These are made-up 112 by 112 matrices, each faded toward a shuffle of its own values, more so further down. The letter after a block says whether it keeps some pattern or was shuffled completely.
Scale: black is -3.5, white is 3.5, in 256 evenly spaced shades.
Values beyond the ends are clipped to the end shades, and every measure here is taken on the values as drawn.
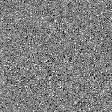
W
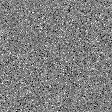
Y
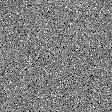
Y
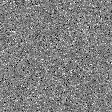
Y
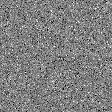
Y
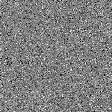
W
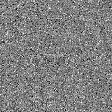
W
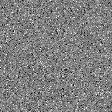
W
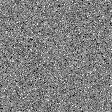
Y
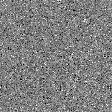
W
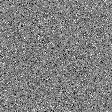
Y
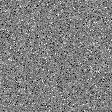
Y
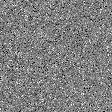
Y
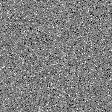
Y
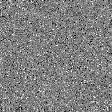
W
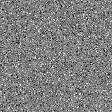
W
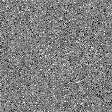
W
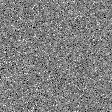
Y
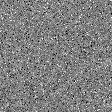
Y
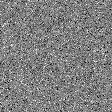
Y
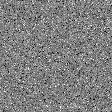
Y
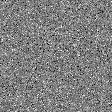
Y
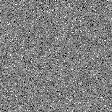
W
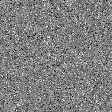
W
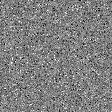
Y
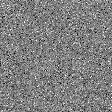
W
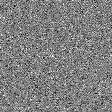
Y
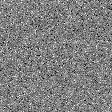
Y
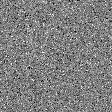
Y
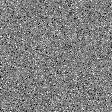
Y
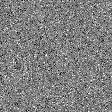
W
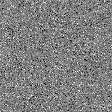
W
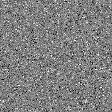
W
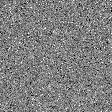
Y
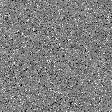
W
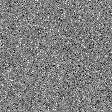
W
